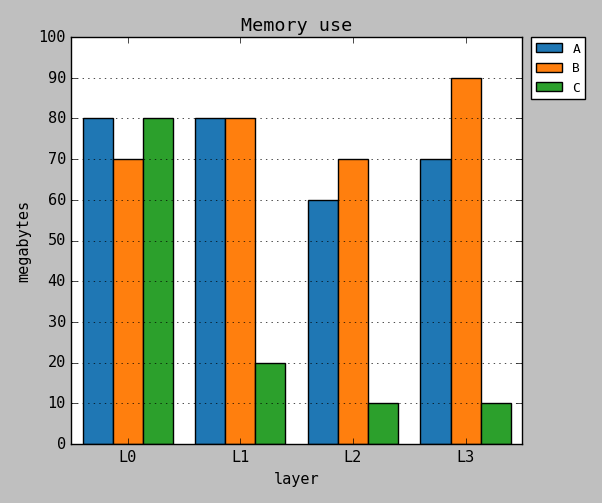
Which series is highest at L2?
B
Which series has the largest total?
B
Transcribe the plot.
Title: Memory use
x-axis: layer, ticks L0 L1 L2 L3
y-axis: megabytes, ticks 0 10 20 30 40 50 60 70 80 90 100
Legend: A, B, C
Values:
A: 80 80 60 70
B: 70 80 70 90
C: 80 20 10 10
